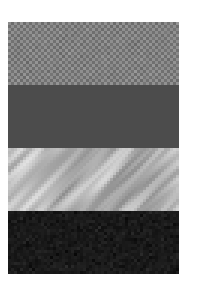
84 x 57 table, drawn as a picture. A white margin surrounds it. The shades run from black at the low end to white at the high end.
It is made of 4 by 1 panels. Panel 1,1: middling, checkered. Panel 2,1: low, flat. Panel 3,1: high, slanting up to the right. Panel 4,1: very low, fine-grained, faint in contrast.
